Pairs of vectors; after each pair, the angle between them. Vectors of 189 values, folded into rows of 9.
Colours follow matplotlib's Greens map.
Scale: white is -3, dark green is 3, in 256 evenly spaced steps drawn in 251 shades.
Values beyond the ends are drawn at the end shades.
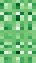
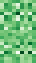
nearly opposite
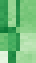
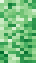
partly opposed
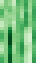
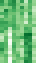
nearly opposite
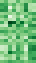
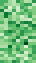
partly aligned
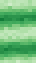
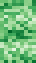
partly opposed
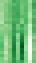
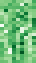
partly aligned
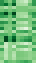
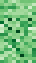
orthogonal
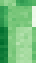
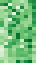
partly opposed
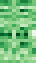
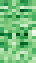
nearly parallel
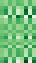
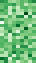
partly aligned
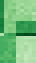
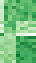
nearly opposite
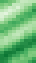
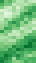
nearly parallel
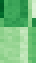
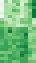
nearly opposite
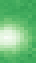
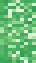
orthogonal
